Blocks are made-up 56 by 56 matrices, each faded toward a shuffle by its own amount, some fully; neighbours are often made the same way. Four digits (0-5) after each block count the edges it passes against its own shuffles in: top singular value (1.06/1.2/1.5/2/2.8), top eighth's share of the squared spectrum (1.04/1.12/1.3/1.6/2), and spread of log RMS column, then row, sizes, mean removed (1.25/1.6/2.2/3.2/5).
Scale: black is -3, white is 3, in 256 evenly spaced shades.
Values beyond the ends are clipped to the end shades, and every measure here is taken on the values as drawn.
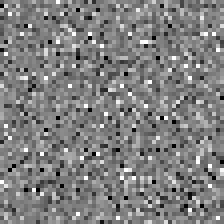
0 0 0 0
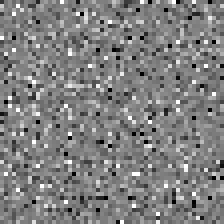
0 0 0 0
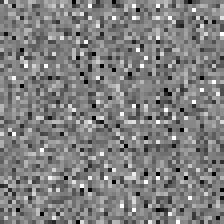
3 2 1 1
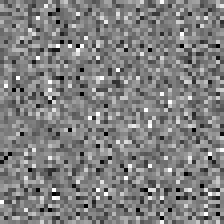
3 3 1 1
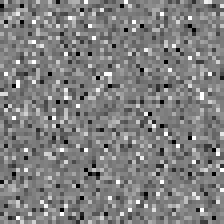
0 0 0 0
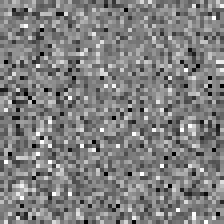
3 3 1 1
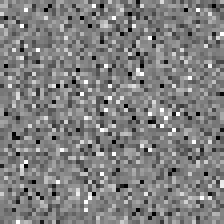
2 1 0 0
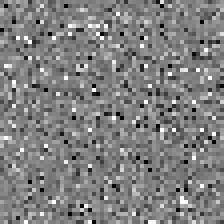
1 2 0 0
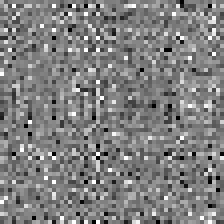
4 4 2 2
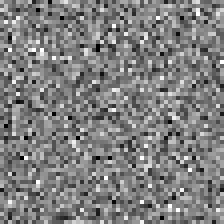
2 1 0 0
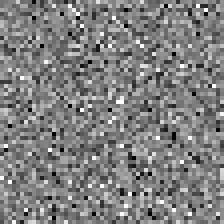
1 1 0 0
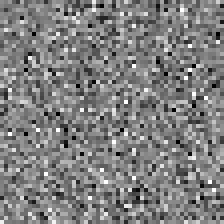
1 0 0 0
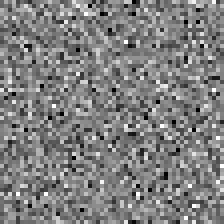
1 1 0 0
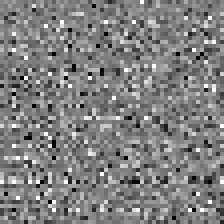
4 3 1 2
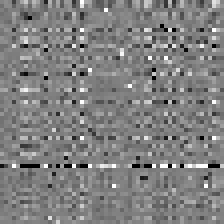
5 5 3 3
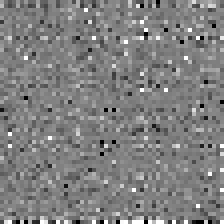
4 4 1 2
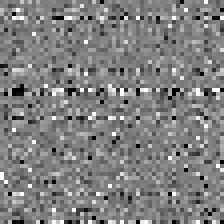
4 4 2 3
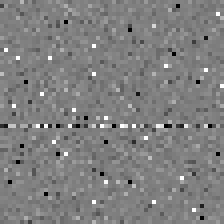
3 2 0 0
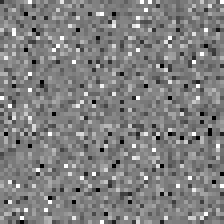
2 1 0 0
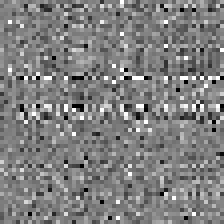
4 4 2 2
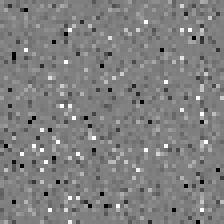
2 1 0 0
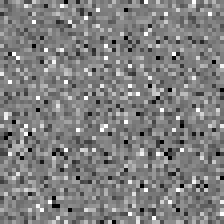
0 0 0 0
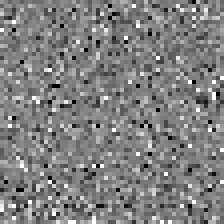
1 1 0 1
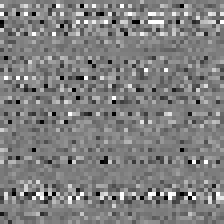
2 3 0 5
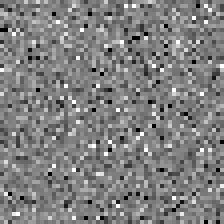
0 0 0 0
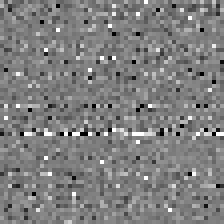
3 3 0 3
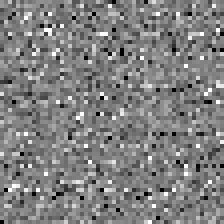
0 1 0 2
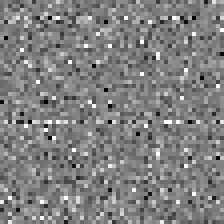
2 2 0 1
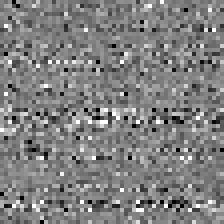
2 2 0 3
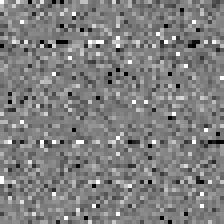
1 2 0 1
